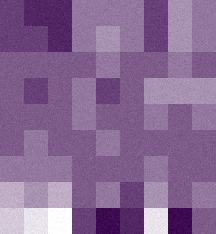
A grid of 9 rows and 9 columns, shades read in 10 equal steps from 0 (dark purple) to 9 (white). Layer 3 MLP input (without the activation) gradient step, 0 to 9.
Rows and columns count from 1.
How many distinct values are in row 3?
2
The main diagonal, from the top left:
2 2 3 4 3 3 4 3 3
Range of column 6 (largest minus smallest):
3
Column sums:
33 32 33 30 29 26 36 31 33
